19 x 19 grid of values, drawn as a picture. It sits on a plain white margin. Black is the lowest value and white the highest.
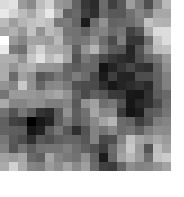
Stripes: none. Ninth with the highest average: top left. Grain: blotchy. Mirror symmetry: none.
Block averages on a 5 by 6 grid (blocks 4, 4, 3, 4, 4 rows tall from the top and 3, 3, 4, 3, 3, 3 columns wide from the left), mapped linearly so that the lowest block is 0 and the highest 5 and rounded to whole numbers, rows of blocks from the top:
5 5 2 2 2 4
4 5 3 2 1 3
4 3 2 1 0 2
2 1 2 3 1 2
3 2 3 1 4 4
